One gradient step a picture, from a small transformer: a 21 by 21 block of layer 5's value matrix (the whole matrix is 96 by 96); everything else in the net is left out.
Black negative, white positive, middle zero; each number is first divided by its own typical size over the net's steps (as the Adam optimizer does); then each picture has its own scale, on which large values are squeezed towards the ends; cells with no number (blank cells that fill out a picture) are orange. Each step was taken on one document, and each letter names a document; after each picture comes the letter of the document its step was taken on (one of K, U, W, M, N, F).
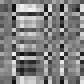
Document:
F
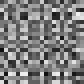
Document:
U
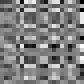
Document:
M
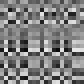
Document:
U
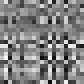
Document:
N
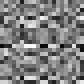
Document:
M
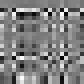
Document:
F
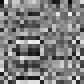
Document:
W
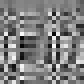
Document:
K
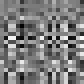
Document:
K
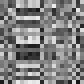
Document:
W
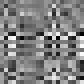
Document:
K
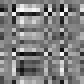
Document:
F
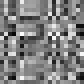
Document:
K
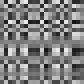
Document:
U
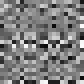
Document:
M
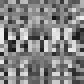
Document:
U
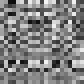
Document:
U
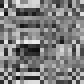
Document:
W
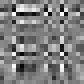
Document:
F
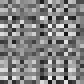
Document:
N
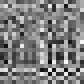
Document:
N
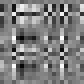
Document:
F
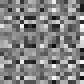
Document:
M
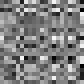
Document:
M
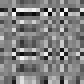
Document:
F
